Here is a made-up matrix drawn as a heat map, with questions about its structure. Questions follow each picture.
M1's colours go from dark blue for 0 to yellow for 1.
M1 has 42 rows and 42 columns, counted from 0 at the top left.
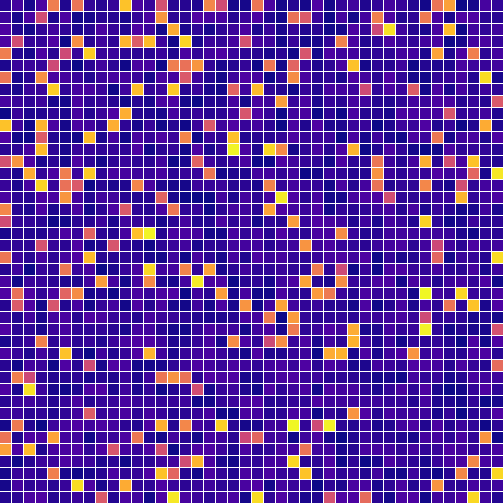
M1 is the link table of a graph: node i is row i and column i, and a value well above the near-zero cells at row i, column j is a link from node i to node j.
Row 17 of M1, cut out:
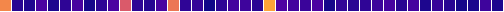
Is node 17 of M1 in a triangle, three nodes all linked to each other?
yes
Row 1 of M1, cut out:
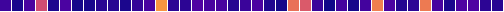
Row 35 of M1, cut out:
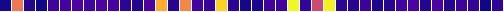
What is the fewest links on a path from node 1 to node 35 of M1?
1
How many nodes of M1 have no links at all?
1
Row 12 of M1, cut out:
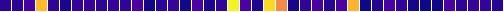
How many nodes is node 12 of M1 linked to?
5
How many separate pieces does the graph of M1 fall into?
2
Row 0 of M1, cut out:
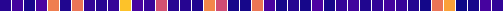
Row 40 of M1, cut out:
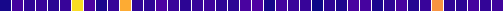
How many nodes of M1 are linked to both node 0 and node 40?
3
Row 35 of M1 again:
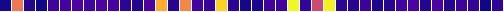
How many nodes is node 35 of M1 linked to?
7
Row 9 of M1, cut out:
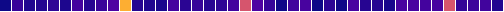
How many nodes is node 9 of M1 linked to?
3
